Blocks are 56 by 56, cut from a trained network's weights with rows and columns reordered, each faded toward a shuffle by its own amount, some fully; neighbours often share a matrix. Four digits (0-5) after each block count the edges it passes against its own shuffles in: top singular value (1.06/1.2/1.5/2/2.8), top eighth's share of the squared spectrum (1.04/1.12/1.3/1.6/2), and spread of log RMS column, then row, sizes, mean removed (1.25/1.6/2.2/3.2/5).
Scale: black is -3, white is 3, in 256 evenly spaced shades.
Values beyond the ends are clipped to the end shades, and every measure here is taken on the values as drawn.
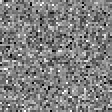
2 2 1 0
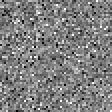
0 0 0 0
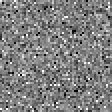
0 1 0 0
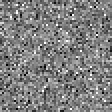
0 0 0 0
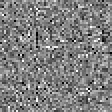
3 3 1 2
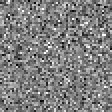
2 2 0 0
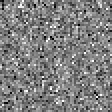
1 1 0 0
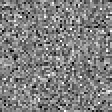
2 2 1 0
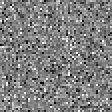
0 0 0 0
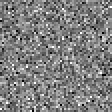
1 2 0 0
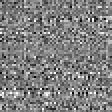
3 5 1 4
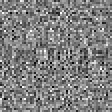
3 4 1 3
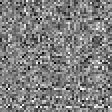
3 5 2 3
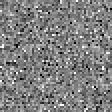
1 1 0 0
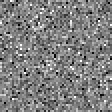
0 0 0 0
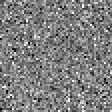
0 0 0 0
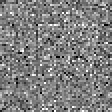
2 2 0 2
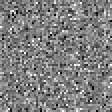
1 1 0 1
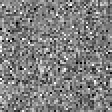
2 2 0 1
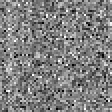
2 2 0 2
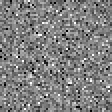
0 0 1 0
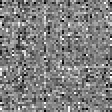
3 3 3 1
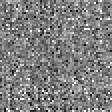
2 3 0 2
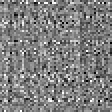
3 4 1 3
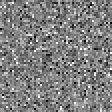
1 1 0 0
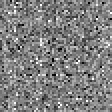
1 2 0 1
